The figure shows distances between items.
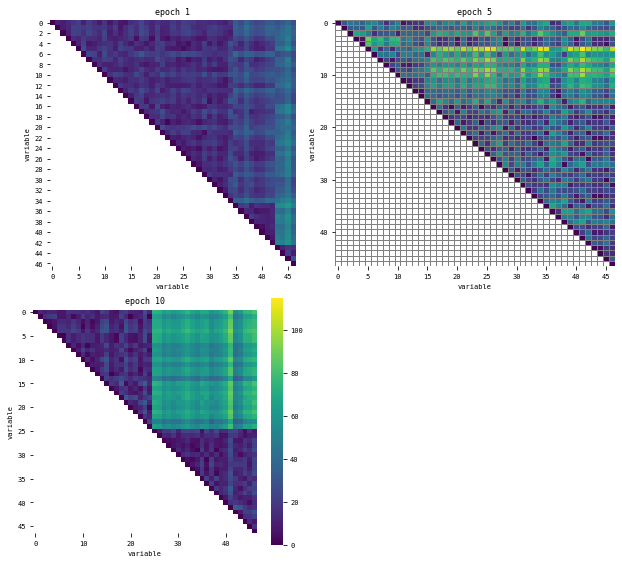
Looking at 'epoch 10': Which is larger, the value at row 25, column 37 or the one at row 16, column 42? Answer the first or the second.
the second
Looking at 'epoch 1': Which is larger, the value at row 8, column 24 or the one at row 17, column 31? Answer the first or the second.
the second
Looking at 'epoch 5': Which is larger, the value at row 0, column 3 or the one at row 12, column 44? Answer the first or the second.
the second
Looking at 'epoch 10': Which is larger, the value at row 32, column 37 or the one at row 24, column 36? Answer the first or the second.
the second
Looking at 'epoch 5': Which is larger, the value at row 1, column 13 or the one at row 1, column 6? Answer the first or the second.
the second
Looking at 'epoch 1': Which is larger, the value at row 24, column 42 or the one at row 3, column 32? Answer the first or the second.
the first
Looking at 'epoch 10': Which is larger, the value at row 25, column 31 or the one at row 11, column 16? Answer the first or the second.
the first
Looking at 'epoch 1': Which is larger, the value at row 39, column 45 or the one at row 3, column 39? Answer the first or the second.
the first
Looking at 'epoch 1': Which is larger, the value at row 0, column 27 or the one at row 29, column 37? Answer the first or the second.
the second
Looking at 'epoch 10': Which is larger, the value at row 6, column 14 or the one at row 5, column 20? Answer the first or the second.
the first
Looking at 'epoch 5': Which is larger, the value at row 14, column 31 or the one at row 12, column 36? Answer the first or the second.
the first
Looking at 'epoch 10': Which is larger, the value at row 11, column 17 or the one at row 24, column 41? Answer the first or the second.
the second
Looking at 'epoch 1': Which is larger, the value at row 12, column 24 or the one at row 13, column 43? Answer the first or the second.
the second
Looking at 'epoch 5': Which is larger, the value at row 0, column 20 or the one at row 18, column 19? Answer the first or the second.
the first
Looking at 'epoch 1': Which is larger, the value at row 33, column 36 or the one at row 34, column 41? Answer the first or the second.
the second
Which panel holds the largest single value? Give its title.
epoch 5
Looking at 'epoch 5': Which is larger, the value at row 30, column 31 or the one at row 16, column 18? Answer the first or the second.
the first
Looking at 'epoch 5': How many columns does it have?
47
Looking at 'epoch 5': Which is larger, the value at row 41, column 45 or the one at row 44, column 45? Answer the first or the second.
the first
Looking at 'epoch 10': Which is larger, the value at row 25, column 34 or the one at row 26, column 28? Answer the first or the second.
the first
